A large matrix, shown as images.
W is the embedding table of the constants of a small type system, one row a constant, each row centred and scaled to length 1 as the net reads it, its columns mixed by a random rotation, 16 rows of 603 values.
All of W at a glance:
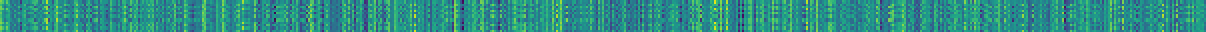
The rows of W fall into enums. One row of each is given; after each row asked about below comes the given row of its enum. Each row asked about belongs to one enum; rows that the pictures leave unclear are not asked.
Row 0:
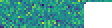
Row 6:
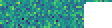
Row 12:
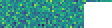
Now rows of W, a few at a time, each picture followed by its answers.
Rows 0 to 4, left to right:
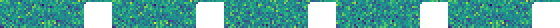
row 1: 0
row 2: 12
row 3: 6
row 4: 0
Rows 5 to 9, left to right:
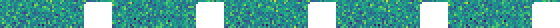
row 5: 12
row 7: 12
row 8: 12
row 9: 6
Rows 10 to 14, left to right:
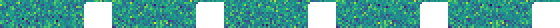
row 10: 6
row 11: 0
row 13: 0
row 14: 0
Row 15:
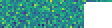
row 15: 12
